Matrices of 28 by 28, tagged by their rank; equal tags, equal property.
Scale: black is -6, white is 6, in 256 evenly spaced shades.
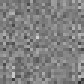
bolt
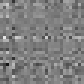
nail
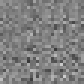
bolt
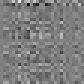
nail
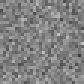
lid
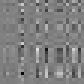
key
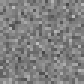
lid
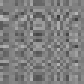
key
